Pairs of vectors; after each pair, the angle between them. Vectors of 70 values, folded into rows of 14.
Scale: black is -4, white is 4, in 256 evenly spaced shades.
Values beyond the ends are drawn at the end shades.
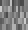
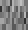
nearly opposite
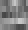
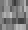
nearly opposite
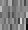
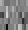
orthogonal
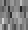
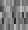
partly opposed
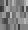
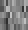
nearly parallel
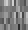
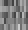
nearly opposite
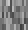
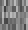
partly opposed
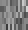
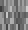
partly aligned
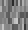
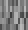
partly aligned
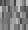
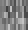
orthogonal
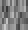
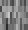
partly opposed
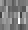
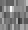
partly opposed
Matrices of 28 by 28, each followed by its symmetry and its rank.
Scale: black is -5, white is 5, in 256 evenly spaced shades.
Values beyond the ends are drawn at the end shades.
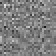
neither, rank five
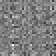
neither, rank five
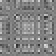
symmetric, rank two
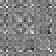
symmetric, rank three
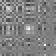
symmetric, rank three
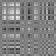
symmetric, rank one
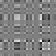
symmetric, rank one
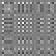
symmetric, rank two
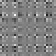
symmetric, rank two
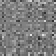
neither, rank five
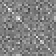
symmetric, rank five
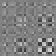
symmetric, rank two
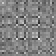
symmetric, rank three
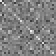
symmetric, rank five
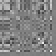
symmetric, rank three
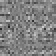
neither, rank five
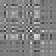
symmetric, rank two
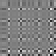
symmetric, rank one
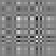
symmetric, rank one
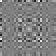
symmetric, rank two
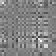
symmetric, rank three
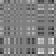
symmetric, rank one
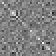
symmetric, rank five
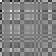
symmetric, rank one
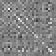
symmetric, rank five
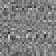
neither, rank five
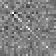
symmetric, rank five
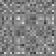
symmetric, rank three
